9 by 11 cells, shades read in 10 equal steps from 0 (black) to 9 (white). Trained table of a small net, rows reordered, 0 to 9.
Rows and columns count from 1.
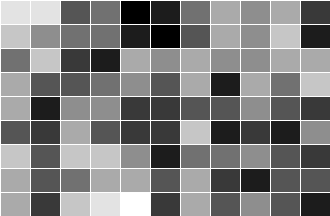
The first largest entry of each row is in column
1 1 2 11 1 7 1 1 5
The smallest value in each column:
3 1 2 1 0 0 3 1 1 1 1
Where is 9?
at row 9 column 5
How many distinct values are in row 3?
6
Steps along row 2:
down down same down down up up down up down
